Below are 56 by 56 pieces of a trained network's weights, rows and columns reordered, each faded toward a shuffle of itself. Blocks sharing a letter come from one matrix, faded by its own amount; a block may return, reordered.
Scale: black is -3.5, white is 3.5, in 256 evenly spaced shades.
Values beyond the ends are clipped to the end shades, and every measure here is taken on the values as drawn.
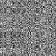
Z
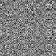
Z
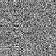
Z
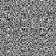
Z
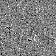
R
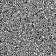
R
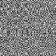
Z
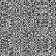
Z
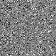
R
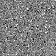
R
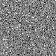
R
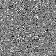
R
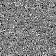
R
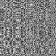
Z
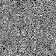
R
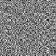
Z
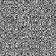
Z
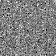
R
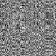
Z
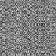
Z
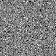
R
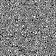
R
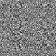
Z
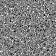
R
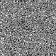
R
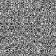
Z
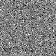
R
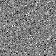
R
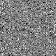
R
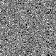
R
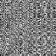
Z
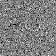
R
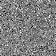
R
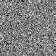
R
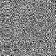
Z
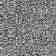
Z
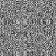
Z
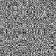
Z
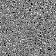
R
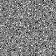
R
